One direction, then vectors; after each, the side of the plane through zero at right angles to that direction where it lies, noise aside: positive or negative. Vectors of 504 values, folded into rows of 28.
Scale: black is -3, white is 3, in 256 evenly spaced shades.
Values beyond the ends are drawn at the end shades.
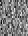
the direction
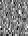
positive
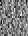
positive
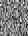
negative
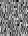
positive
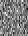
negative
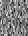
negative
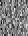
positive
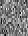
positive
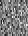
positive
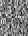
negative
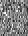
negative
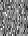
negative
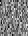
positive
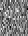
negative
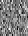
positive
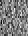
positive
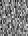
positive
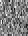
negative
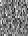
negative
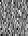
positive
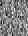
positive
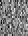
positive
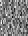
negative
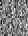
positive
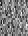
positive
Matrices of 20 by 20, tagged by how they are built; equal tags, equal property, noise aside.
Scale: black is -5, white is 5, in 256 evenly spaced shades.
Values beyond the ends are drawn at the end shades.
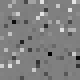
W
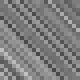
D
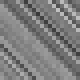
D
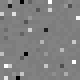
W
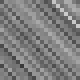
D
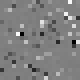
W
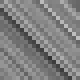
D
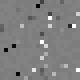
W
